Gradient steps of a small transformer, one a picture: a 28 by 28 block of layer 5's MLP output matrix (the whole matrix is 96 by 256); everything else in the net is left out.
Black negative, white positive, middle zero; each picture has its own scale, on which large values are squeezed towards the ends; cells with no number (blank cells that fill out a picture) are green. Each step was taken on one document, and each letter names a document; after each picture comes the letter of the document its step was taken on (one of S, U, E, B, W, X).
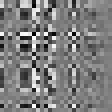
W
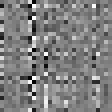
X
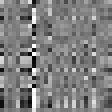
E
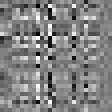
W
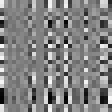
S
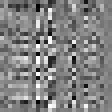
W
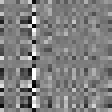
E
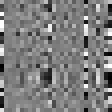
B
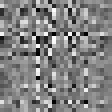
W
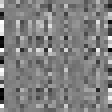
B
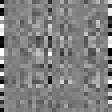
B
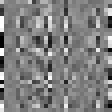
B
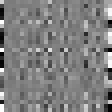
B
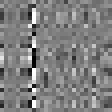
E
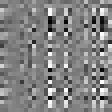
S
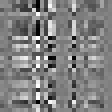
W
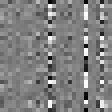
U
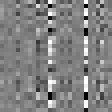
U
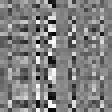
W
